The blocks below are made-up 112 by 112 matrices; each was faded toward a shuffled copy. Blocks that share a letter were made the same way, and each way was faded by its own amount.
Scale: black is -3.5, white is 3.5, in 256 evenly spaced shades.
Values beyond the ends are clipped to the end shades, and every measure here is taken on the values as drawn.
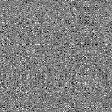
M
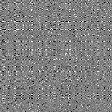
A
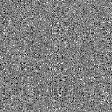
M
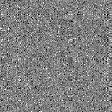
M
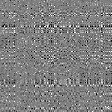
A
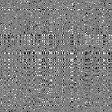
A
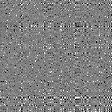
A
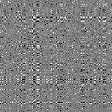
A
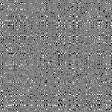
A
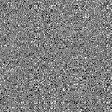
M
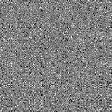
M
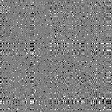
A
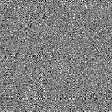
M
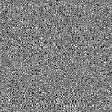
M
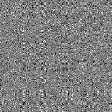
M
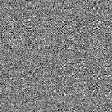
M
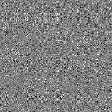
M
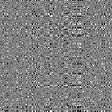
A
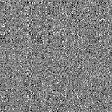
M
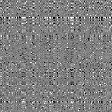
A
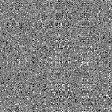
M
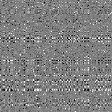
A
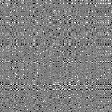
A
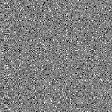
M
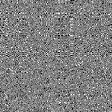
M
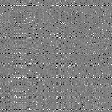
A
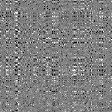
A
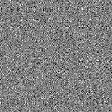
M
